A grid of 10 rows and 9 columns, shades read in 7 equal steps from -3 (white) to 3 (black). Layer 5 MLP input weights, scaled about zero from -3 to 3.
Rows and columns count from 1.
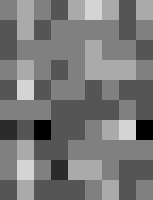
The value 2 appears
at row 7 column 1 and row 9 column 4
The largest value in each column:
2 1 3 2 1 1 1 1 3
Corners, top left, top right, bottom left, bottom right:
0 -1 1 0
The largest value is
3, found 2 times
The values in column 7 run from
-1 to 1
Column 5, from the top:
-1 0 0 0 0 1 1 0 -1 1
